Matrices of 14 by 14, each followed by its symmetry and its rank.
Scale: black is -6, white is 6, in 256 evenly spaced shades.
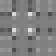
symmetric, rank one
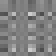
neither, rank one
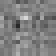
antisymmetric, rank two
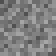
symmetric, full rank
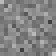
symmetric, full rank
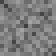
symmetric, full rank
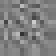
antisymmetric, rank two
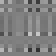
neither, rank one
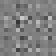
antisymmetric, rank two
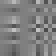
neither, rank one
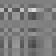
neither, rank one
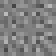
antisymmetric, rank two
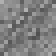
symmetric, full rank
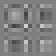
symmetric, rank one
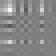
symmetric, rank one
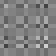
symmetric, rank one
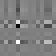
neither, rank one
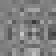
antisymmetric, rank two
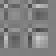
symmetric, rank one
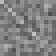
symmetric, full rank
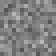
symmetric, full rank
